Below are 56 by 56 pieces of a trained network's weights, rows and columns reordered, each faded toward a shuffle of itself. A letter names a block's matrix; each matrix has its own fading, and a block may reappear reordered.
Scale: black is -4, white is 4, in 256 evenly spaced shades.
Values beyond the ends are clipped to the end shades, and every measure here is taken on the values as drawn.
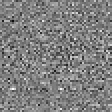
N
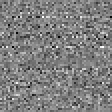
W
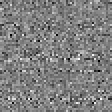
W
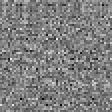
N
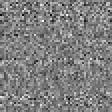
N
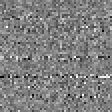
W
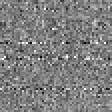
W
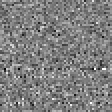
W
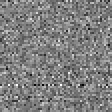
W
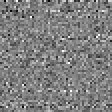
W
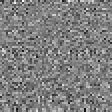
N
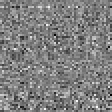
N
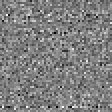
W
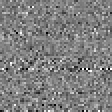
W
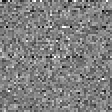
W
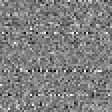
W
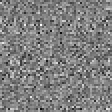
N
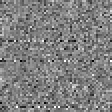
W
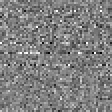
W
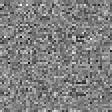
N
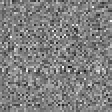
N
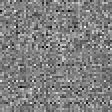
N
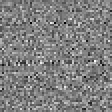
N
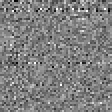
W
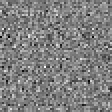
N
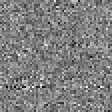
W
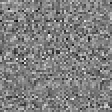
N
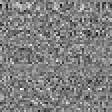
N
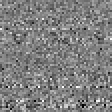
W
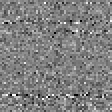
W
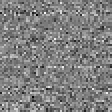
N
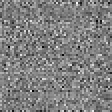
N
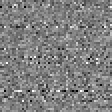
W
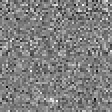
N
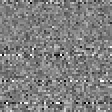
W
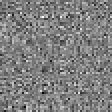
N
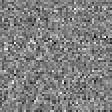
N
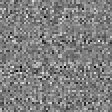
N
